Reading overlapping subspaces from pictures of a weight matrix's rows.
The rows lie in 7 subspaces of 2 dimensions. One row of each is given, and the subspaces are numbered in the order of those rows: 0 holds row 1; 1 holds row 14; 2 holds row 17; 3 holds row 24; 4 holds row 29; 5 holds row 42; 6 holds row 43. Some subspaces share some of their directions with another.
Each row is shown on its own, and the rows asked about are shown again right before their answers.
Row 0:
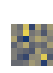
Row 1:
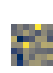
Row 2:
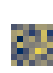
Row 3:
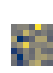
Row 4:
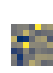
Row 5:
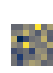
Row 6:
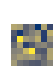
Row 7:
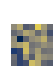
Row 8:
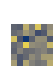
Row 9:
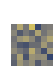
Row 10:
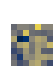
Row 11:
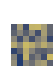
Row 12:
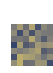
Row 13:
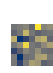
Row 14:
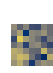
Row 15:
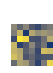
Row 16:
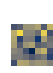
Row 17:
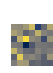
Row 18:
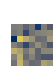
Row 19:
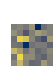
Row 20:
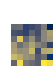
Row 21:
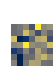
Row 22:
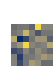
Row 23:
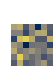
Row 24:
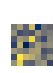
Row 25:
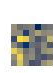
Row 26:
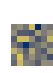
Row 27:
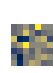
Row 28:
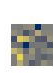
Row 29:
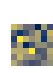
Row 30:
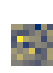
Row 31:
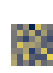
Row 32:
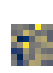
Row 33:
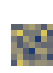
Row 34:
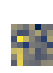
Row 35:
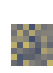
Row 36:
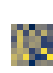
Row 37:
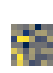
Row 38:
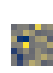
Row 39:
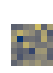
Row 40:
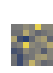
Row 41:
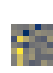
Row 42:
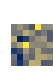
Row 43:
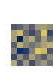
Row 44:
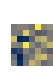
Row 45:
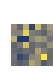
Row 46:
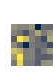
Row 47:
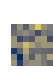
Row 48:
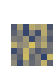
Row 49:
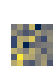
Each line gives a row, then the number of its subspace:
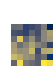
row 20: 2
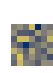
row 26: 1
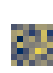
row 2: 6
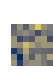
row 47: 0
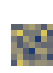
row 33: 4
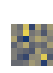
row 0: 0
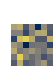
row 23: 5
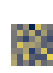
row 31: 1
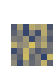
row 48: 0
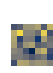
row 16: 4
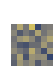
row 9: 1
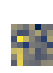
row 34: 6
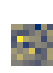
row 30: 4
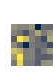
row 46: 6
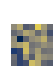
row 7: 5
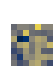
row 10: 3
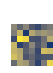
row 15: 3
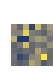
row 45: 0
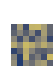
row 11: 0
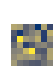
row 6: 4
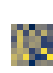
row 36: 1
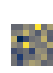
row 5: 4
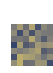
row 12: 3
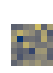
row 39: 4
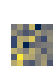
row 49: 3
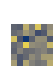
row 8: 5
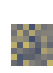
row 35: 3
